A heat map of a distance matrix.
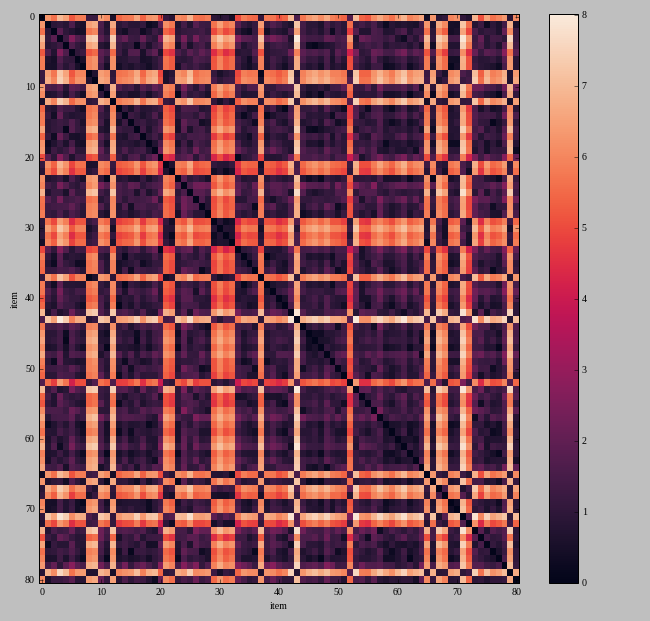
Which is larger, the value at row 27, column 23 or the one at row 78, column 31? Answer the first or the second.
the second
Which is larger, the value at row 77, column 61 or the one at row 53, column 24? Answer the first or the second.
the second
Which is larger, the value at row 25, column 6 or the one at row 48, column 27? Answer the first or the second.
the second
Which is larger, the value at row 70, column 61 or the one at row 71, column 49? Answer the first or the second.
the second
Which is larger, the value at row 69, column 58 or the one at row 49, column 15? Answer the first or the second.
the second
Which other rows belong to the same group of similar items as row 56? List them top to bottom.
1, 2, 3, 4, 5, 6, 7, 10, 11, 13, 14, 15, 16, 17, 18, 19, 20, 23, 24, 25, 26, 27, 28, 33, 34, 35, 36, 38, 39, 40, 41, 42, 44, 45, 46, 47, 48, 49, 50, 51, 53, 54, 55, 57, 58, 59, 60, 61, 62, 63, 64, 66, 69, 70, 73, 74, 75, 76, 77, 78, 80
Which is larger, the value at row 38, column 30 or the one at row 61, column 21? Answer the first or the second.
the second
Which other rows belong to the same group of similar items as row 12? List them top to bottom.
0, 8, 9, 21, 22, 29, 30, 31, 32, 37, 43, 52, 65, 67, 68, 71, 72, 79
